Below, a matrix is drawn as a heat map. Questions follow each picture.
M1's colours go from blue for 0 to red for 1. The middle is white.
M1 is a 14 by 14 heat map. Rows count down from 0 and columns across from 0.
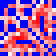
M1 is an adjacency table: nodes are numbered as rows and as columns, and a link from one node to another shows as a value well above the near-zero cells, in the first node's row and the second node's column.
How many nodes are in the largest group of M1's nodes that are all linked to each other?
7
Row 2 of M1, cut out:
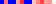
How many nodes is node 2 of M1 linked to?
9
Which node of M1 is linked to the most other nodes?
node 12
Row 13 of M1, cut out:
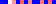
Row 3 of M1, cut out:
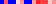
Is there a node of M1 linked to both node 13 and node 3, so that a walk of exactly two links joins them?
yes
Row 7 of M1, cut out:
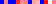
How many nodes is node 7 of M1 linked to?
9
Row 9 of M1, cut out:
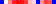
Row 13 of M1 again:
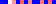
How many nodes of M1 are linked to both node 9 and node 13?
6
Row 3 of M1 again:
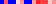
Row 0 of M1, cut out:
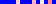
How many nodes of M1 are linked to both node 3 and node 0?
4
